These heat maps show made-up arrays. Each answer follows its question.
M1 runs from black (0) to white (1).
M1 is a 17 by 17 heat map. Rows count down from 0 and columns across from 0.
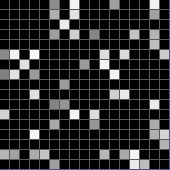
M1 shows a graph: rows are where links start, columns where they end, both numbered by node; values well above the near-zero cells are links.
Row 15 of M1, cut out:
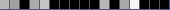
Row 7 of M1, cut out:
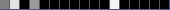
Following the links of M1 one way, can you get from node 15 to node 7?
yes
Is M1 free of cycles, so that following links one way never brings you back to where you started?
no
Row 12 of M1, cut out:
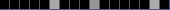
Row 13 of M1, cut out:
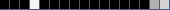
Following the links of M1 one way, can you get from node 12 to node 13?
yes
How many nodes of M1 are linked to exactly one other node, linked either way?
4
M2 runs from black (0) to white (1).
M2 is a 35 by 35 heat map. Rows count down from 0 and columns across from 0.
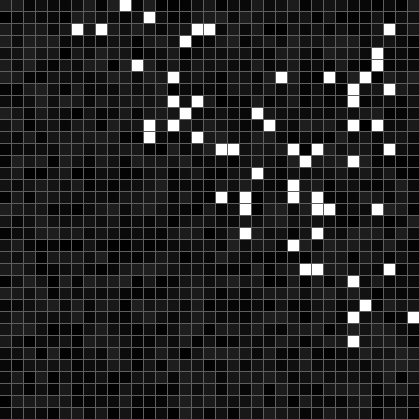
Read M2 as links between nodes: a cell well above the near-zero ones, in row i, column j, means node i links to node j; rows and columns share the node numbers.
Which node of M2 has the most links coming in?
node 29
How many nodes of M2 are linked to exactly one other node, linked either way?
6
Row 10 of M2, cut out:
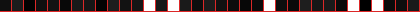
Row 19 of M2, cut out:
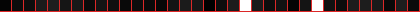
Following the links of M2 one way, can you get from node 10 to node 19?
yes
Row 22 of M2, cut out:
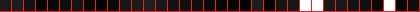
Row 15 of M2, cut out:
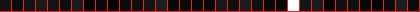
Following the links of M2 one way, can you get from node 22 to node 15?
no
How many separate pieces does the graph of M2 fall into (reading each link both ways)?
2
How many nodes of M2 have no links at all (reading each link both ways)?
1
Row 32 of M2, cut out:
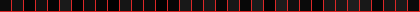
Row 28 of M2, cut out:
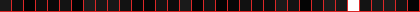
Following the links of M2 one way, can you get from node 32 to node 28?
no
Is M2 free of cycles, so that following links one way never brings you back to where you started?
yes
